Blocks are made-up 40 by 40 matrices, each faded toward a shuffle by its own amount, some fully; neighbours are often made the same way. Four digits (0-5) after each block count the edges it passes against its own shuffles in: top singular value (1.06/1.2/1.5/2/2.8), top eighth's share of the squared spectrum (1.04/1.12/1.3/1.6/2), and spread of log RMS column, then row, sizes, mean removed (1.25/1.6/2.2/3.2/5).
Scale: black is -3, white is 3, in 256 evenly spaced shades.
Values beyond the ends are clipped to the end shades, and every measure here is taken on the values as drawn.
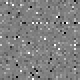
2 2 0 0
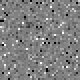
1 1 0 0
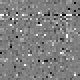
3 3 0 1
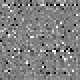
3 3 1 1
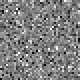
1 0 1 0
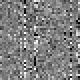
2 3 3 0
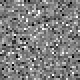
0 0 0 0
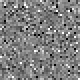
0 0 0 0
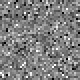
0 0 0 0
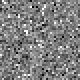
0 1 0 0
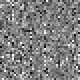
1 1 2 0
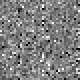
1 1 1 0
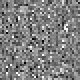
0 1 2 0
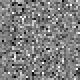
1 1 2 0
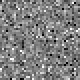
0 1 0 0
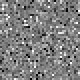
0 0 0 0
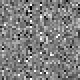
1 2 3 0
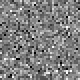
1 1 0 0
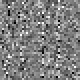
1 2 2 0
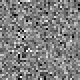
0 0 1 0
